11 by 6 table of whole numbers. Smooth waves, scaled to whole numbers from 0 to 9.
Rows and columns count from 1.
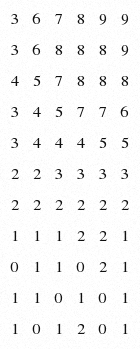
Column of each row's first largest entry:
5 6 4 4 5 3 1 4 5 1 4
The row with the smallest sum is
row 10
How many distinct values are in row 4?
5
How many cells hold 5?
4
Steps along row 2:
up up same same up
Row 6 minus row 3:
-2 -3 -4 -5 -5 -5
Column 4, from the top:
8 8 8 7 4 3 2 2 0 1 2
